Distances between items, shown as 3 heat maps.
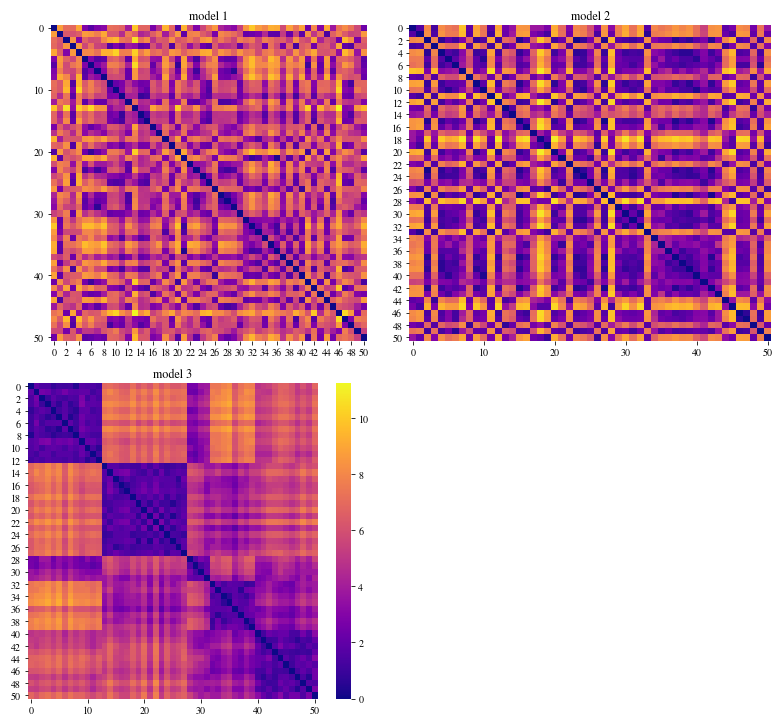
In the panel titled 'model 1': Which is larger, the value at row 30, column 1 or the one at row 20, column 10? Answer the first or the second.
the second
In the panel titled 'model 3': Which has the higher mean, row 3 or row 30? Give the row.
3
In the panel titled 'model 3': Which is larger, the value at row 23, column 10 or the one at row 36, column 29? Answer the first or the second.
the first
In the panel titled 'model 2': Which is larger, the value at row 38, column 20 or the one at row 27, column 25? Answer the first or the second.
the second
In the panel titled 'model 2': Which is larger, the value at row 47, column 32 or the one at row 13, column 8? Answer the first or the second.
the first
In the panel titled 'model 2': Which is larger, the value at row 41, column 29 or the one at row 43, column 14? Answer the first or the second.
the second
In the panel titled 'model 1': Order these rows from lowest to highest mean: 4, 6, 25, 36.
25, 36, 6, 4
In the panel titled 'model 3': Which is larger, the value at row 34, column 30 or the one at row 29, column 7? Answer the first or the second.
the first
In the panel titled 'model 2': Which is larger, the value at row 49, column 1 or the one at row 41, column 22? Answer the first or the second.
the first
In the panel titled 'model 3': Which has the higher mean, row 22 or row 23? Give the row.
22
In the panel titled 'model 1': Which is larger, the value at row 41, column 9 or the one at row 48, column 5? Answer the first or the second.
the first
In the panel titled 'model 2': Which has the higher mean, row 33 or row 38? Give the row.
33
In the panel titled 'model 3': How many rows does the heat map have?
51
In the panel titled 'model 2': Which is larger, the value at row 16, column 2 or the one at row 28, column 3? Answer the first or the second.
the second
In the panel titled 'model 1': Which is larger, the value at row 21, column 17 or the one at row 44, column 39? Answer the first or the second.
the first
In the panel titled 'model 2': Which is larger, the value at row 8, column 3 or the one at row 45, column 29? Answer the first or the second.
the second
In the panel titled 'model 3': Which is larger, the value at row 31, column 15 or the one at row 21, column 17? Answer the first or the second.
the first
